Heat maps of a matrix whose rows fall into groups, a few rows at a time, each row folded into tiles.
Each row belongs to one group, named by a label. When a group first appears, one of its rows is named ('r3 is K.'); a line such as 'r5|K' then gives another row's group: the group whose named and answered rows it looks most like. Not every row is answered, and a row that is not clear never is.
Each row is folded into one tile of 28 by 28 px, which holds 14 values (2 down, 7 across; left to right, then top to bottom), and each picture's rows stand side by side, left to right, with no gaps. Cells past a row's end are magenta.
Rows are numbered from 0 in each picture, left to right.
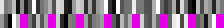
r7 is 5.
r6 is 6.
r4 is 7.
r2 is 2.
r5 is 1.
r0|5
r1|7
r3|7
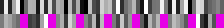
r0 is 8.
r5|7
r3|7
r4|7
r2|5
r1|5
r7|2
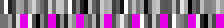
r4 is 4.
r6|8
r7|2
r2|5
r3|7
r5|1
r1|2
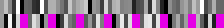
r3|5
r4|6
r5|6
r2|4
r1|4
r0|6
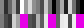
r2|6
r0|5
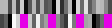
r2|5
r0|5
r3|1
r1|6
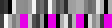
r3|8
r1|2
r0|4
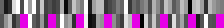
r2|8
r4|5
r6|8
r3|1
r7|4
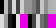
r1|4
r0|7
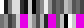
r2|5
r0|1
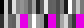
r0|7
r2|4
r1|8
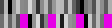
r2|6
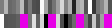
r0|2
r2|2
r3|7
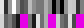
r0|1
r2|1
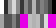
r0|1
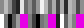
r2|8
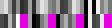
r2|4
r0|6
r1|1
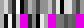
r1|5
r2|1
